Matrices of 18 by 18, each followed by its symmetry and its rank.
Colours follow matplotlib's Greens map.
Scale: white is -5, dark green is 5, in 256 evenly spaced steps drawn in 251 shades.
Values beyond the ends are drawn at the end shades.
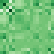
symmetric, rank three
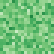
antisymmetric, full rank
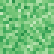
antisymmetric, full rank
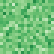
antisymmetric, full rank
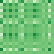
symmetric, rank one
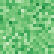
antisymmetric, full rank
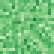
antisymmetric, full rank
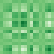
symmetric, rank one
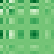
symmetric, rank one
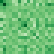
symmetric, rank three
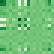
symmetric, rank two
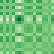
symmetric, rank one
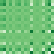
symmetric, rank one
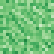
antisymmetric, full rank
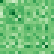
symmetric, rank three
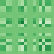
symmetric, rank one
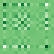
symmetric, rank two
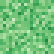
antisymmetric, full rank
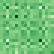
symmetric, rank three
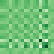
symmetric, rank two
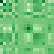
symmetric, rank two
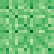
symmetric, rank three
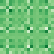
symmetric, rank two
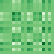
symmetric, rank one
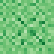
symmetric, rank three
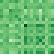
symmetric, rank three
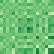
symmetric, rank two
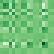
symmetric, rank two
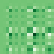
symmetric, rank one
